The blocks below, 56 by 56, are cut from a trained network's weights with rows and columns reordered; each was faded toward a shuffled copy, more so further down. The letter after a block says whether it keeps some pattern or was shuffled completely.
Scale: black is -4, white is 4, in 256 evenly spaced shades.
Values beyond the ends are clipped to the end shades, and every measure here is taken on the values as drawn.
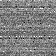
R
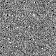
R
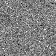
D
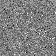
D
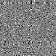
R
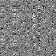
R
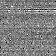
R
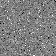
D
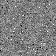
D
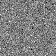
D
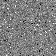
D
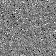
D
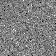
D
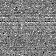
R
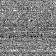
R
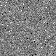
D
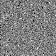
R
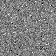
D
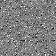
R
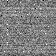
R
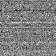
R
